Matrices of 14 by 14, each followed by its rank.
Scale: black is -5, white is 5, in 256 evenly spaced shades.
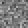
full rank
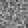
full rank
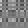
one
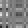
one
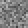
full rank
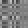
one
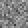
full rank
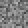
full rank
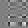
one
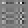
one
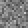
full rank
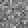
full rank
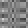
one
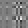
one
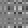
one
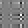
one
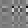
one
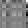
one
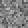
full rank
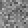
full rank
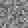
full rank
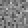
full rank
